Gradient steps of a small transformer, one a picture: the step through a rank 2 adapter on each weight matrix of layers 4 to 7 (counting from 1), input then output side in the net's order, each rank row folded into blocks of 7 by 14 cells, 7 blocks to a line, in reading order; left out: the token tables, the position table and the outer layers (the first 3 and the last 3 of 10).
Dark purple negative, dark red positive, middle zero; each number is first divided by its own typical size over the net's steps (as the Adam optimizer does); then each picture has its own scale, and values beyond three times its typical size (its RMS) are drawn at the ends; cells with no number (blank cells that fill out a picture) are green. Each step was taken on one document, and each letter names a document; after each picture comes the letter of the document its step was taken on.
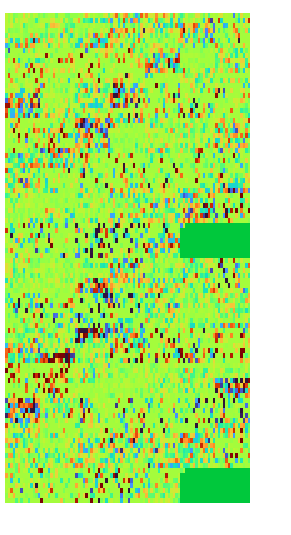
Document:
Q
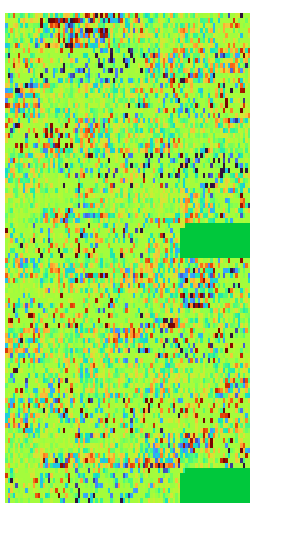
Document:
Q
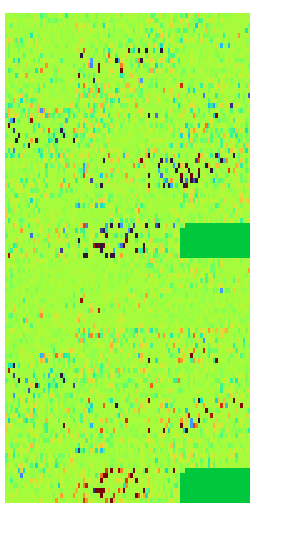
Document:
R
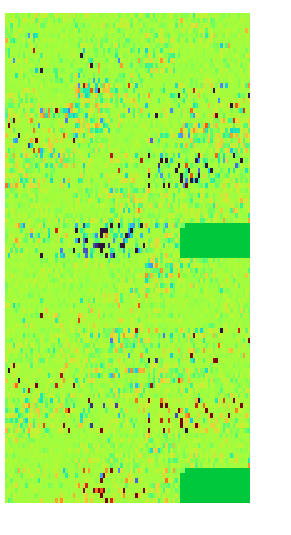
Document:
R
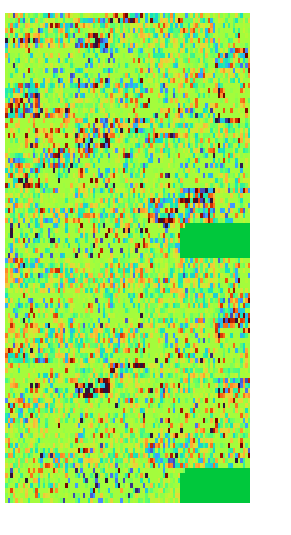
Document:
Q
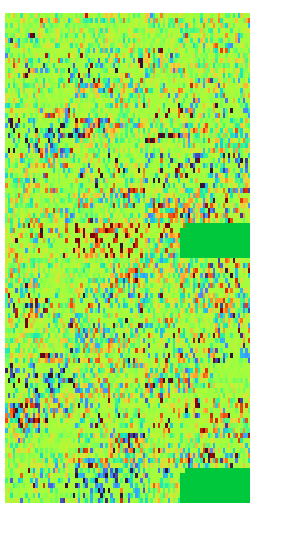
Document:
Q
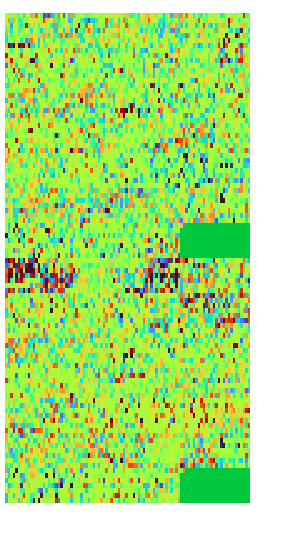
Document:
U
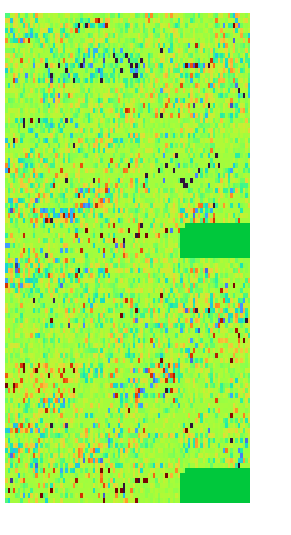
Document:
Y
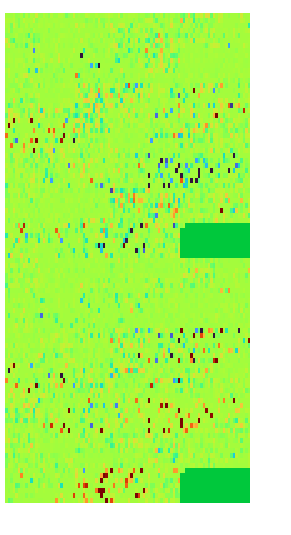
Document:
R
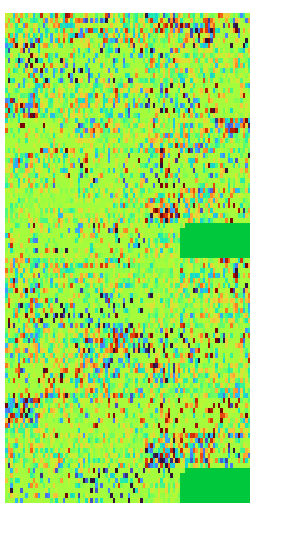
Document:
Q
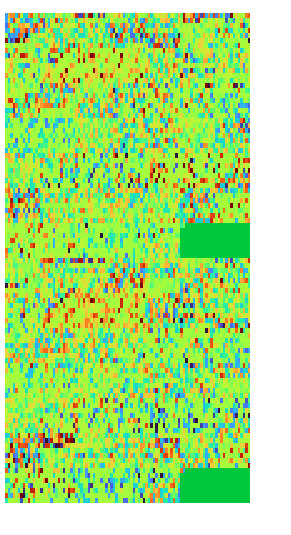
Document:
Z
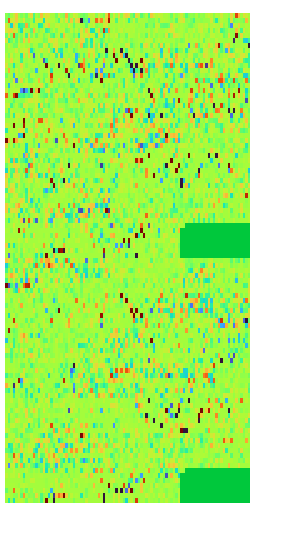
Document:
Y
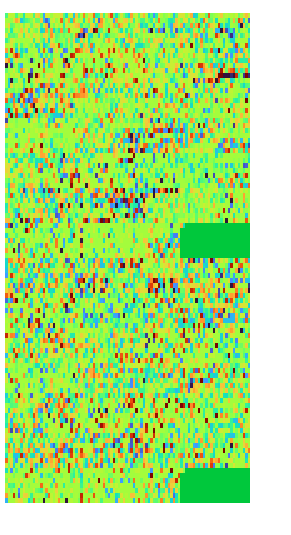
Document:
U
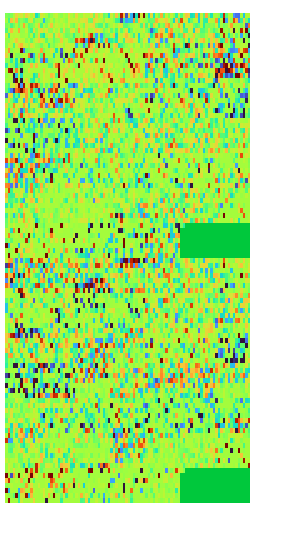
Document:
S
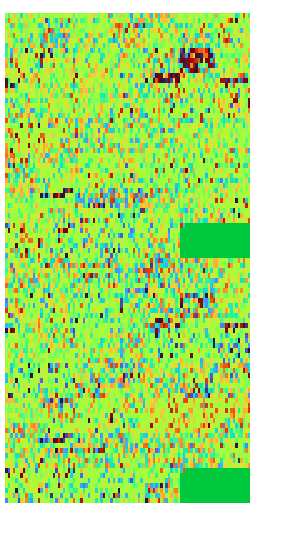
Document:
U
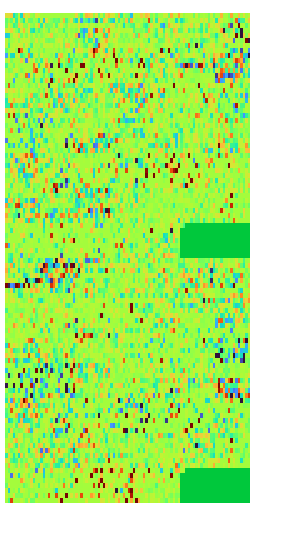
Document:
S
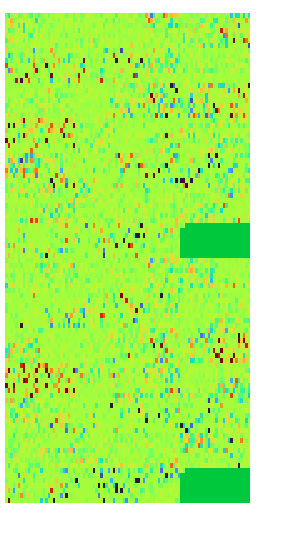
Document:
Y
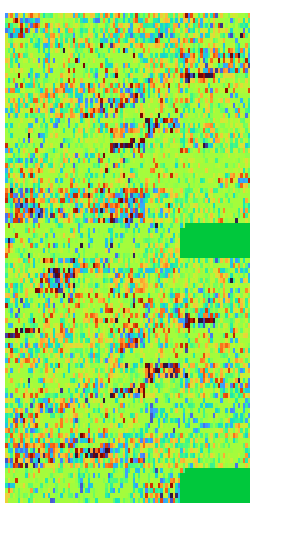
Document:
Z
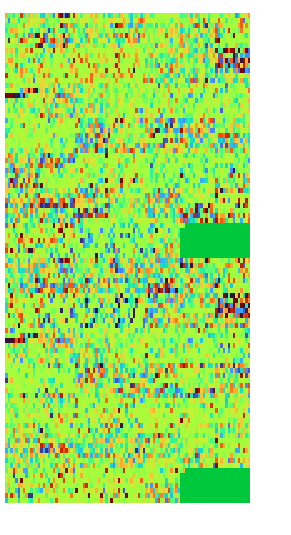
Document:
U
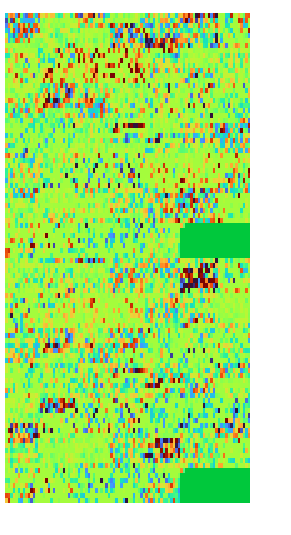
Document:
Z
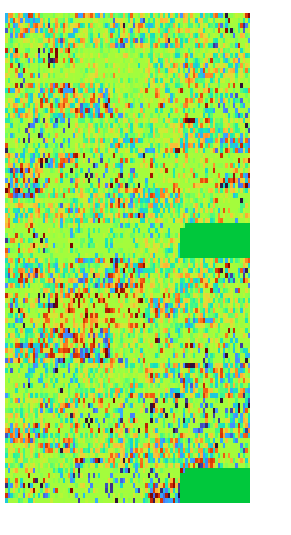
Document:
Z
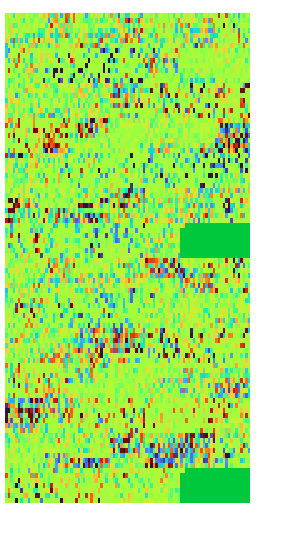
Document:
Q
